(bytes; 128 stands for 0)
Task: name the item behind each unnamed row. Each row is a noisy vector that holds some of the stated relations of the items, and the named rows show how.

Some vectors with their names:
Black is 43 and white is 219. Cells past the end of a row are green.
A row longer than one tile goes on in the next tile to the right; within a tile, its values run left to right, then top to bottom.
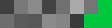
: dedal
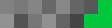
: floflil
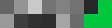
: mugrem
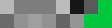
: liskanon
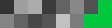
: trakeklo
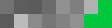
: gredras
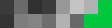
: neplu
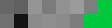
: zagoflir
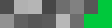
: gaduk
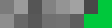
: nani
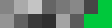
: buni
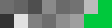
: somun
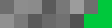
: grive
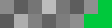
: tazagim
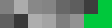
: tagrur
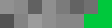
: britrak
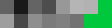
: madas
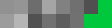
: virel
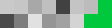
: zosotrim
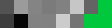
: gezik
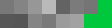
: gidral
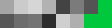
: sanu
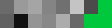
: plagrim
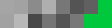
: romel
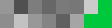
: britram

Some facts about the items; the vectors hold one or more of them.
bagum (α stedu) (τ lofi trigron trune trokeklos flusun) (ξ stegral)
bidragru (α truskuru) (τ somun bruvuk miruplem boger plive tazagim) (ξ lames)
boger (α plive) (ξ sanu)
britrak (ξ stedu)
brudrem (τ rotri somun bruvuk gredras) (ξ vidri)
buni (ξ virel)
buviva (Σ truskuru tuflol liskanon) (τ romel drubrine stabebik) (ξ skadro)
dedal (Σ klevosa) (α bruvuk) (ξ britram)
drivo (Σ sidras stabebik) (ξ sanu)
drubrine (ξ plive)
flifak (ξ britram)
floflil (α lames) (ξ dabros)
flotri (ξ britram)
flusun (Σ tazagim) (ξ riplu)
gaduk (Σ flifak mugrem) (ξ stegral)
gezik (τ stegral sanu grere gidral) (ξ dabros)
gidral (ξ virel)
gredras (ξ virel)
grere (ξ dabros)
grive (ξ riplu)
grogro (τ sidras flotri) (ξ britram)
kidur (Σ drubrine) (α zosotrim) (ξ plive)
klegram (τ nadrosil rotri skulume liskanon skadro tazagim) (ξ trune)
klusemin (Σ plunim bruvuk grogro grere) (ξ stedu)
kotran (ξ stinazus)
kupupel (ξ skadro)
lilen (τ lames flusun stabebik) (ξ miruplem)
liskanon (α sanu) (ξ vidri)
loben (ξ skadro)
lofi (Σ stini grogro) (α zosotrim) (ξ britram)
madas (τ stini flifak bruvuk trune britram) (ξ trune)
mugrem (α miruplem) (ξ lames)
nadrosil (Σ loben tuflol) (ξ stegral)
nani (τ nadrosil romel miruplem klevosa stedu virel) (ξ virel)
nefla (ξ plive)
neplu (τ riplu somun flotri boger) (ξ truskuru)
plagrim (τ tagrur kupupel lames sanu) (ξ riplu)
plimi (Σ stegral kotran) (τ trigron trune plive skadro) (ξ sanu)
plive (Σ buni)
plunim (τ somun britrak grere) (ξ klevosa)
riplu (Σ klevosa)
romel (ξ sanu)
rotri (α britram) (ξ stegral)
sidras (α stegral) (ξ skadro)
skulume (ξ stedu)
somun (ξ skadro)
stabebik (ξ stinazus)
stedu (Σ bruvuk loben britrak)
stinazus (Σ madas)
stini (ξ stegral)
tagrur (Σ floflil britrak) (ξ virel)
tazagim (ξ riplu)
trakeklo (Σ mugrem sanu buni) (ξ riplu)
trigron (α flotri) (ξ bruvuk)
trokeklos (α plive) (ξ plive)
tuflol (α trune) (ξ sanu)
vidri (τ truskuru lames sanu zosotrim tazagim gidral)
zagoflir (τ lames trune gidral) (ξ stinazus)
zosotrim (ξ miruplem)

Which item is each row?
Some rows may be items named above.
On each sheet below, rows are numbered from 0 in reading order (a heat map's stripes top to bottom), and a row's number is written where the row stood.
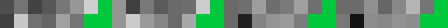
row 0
riplu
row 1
britram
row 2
zagoflir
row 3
zagoflir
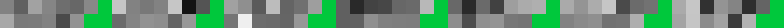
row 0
flusun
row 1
liskanon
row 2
miruplem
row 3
plimi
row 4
madas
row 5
lames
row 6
stedu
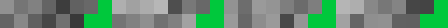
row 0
kotran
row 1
lames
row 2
flusun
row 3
loben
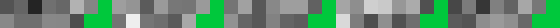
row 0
grogro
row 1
miruplem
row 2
nani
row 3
stabebik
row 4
plunim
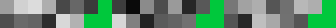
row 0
sanu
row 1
trokeklos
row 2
kidur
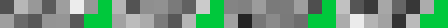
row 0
drivo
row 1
trune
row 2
lilen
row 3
bruvuk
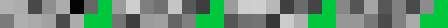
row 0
nadrosil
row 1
buviva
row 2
sanu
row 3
flifak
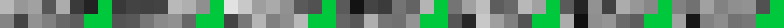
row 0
tuflol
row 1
bidragru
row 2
truskuru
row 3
plimi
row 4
kidur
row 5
bagum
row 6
lilen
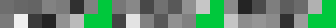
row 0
plive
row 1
flotri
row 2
stini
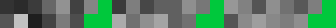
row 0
boger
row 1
klusemin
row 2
britrak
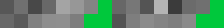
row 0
klegram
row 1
grere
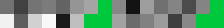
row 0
lofi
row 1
trigron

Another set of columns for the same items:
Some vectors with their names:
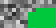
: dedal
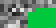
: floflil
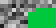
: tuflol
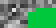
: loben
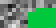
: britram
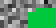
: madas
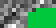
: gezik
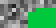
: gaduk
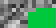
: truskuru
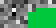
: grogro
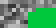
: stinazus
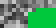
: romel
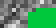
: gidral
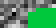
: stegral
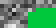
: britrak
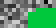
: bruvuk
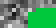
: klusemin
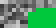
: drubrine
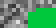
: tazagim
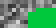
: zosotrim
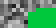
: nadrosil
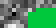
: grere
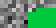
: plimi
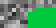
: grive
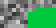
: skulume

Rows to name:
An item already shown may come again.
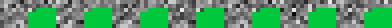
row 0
bidragru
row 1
trune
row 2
truskuru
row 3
trigron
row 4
bidragru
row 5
grogro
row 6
boger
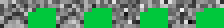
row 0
nani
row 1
klegram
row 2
flotri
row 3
sidras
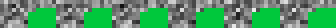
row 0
nadrosil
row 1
flusun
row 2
britram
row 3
trigron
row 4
lofi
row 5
trokeklos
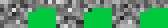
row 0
boger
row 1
bagum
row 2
miruplem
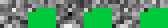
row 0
bagum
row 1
grere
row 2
zagoflir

